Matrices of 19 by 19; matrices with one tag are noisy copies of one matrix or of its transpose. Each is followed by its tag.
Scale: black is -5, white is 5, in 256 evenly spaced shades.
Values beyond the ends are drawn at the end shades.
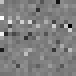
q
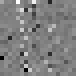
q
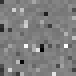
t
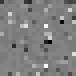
t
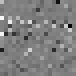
q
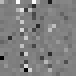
q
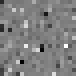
t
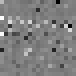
q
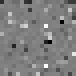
t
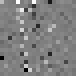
q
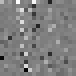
q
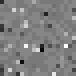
t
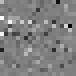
q
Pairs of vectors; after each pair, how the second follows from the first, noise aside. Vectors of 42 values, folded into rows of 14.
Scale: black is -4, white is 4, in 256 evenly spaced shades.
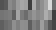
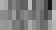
negated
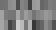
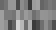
copied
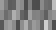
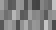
copied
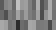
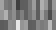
negated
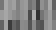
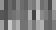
negated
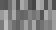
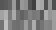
copied
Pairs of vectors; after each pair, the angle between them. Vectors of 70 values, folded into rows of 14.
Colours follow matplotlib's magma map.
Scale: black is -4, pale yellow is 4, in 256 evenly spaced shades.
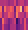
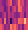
orthogonal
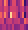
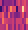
orthogonal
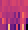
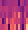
nearly opposite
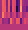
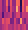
nearly opposite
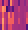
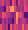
partly opposed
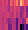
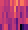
nearly parallel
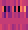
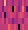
orthogonal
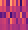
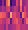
nearly opposite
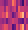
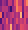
orthogonal
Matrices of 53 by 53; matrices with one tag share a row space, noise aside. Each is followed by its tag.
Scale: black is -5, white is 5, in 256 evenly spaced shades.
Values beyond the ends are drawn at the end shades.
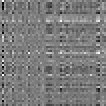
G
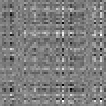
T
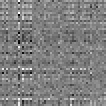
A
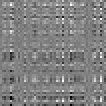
T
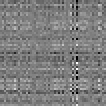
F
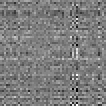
F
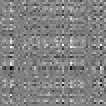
T
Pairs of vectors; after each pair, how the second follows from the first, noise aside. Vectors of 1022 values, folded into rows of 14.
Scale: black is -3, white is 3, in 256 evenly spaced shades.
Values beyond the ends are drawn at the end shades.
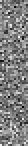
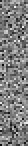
negated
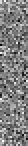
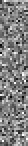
sign-scrambled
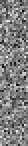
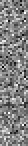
sign-scrambled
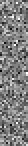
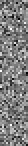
negated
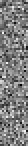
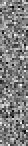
negated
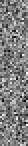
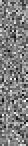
sign-scrambled
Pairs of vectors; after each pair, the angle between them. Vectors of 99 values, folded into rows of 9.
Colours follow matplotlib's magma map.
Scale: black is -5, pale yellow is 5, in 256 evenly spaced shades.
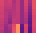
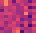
partly aligned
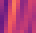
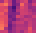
nearly opposite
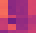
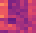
nearly parallel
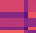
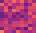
partly aligned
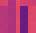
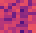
partly aligned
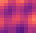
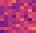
orthogonal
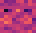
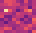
nearly opposite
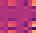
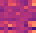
nearly parallel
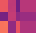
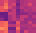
nearly parallel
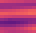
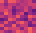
orthogonal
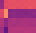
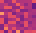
orthogonal
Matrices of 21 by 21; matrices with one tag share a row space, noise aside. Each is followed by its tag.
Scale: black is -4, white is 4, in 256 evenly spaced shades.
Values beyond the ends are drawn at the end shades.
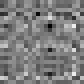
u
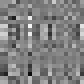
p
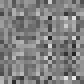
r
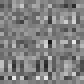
r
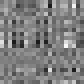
r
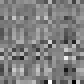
r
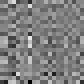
p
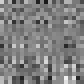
r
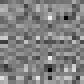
u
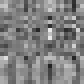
u
